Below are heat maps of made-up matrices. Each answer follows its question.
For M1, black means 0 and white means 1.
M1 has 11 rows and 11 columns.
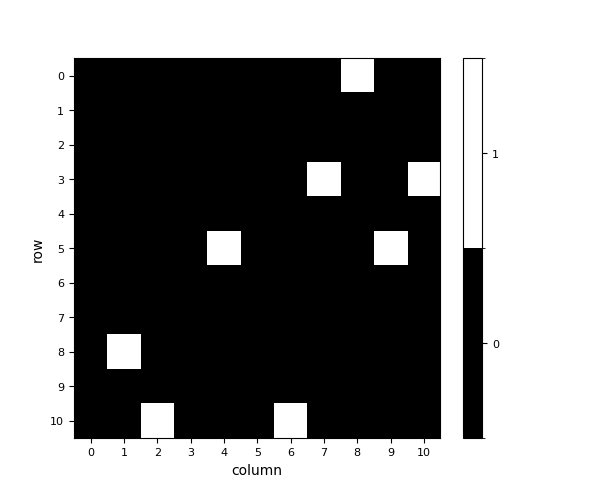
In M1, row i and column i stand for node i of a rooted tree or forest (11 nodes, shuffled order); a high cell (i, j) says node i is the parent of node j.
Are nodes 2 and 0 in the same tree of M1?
no
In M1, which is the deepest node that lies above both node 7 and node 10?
3
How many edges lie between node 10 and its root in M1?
1
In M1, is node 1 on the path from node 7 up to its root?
no
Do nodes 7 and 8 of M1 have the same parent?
no
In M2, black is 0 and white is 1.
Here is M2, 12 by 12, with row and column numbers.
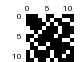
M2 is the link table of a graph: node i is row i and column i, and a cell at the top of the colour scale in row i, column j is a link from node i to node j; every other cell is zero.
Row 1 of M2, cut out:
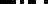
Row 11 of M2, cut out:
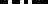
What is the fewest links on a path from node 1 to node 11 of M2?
4
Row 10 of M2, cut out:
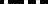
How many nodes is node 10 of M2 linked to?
3
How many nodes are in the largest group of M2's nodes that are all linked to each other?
4
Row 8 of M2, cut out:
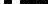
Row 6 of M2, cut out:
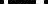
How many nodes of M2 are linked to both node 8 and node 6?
0
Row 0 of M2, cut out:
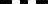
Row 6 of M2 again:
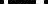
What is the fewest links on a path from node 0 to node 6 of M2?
3
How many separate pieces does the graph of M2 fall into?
1
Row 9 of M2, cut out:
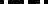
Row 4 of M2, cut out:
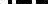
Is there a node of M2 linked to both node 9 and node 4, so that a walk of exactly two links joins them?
yes
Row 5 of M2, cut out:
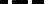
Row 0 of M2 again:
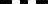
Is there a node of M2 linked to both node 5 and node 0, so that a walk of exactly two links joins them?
yes
